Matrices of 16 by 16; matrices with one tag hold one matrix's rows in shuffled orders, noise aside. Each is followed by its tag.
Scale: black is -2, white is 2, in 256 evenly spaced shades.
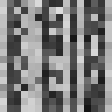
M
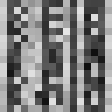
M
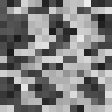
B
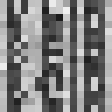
M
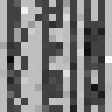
M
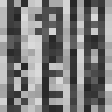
M
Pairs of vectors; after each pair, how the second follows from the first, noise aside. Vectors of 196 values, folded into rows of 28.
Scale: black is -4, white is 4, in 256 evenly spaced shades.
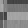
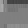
partly zeroed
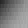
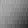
reversed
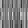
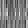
reversed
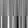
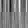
reversed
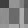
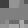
partly zeroed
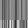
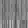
shrunk
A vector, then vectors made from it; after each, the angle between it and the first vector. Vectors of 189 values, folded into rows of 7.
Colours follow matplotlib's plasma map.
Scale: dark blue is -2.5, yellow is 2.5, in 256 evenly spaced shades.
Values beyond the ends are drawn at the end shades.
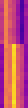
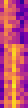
nearly parallel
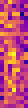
partly aligned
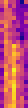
nearly parallel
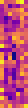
partly opposed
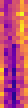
nearly opposite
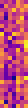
partly opposed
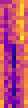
nearly opposite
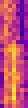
nearly parallel
